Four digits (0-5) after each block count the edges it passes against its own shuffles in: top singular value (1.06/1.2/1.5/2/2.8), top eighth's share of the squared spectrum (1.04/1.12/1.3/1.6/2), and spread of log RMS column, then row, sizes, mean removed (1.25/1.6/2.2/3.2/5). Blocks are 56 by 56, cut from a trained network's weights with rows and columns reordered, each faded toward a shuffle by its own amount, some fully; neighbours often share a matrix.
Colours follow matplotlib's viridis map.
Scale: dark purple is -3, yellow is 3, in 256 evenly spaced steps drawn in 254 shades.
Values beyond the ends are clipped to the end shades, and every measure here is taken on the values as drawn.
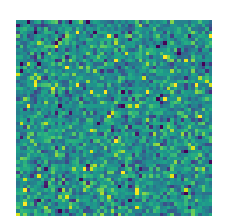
0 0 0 0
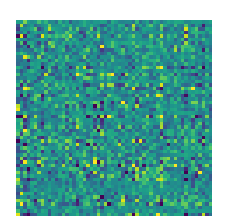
3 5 3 3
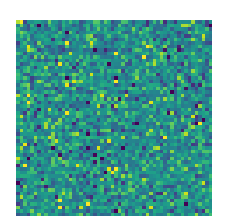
1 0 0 0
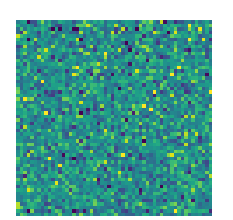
1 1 0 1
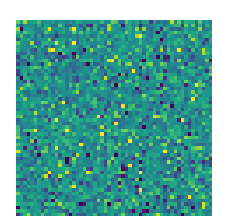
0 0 0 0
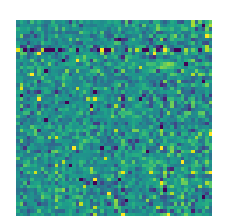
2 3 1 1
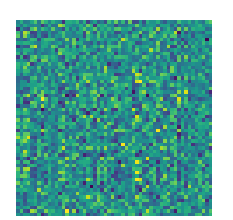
4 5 2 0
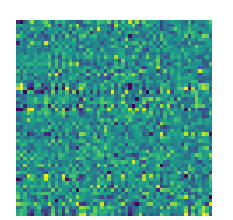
4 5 2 3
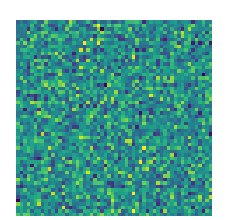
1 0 0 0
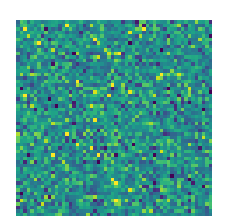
2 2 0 1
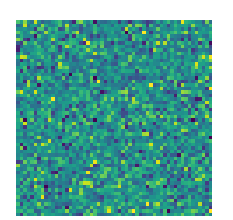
2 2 1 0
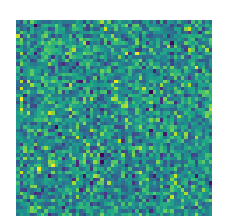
3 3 1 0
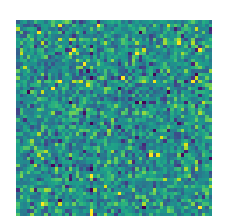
2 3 2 1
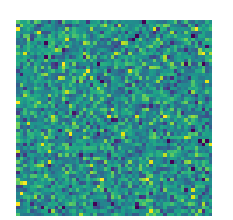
0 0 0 0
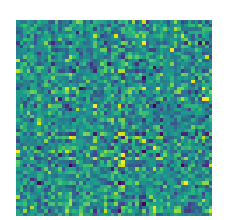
4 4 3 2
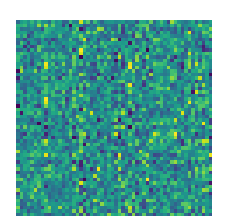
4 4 3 1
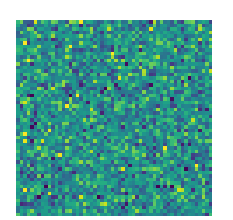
2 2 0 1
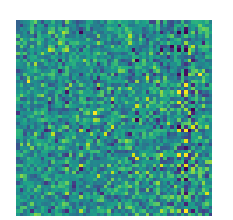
4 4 3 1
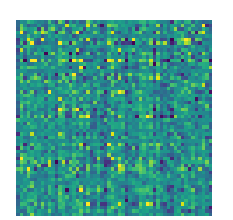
4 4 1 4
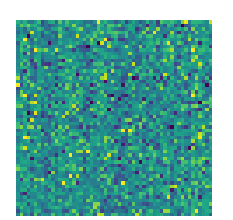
2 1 0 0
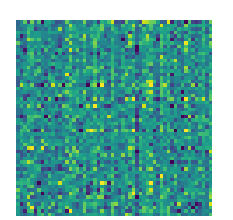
3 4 1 3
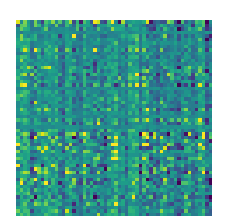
4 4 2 4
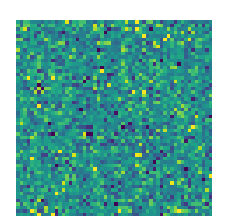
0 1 0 0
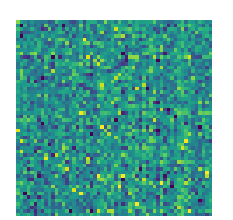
3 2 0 1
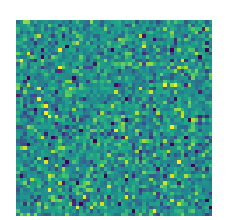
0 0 0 0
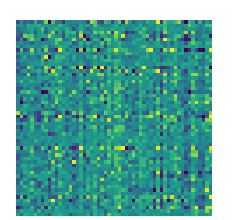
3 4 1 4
